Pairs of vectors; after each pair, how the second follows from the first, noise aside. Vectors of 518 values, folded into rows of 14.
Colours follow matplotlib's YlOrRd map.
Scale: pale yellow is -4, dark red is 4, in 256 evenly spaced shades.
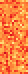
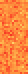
shrunk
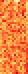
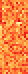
wrapped around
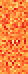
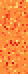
partly zeroed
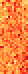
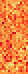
wrapped around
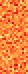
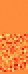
partly zeroed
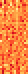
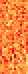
wrapped around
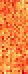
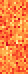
wrapped around
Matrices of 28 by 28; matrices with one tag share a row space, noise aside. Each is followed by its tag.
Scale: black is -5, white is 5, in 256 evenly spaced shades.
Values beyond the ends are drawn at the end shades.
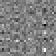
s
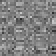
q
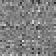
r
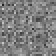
q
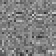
q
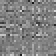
r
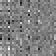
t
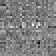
r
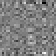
s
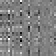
t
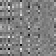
t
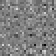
s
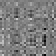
s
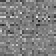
r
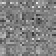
r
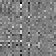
t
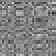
q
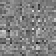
r
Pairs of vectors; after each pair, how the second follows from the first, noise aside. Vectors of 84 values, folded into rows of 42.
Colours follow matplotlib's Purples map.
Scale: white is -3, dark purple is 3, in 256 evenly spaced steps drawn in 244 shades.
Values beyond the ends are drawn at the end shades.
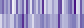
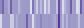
partly zeroed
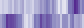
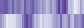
negated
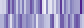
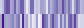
reversed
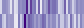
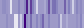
partly zeroed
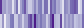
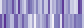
negated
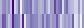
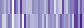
negated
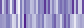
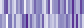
shuffled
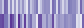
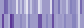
partly zeroed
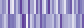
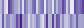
shuffled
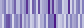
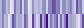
shuffled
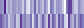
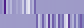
partly zeroed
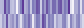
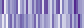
shuffled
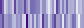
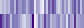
shuffled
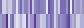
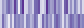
shuffled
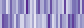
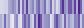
shuffled
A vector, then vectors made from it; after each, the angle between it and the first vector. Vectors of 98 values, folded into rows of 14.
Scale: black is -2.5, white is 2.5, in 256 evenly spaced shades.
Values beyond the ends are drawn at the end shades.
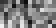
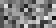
orthogonal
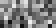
nearly opposite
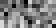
nearly parallel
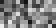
nearly parallel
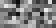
orthogonal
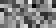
partly aligned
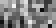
nearly opposite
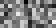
partly aligned
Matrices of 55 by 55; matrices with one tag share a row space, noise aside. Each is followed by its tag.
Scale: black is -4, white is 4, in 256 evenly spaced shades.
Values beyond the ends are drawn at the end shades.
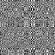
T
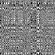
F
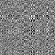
T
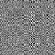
T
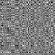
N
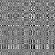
T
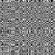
N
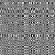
T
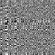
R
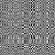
T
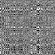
F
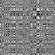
F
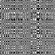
F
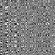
R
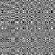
N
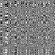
R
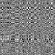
N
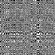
F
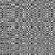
N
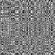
N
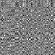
N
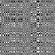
F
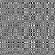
T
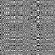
F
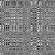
F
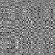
N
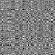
N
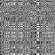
F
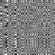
R
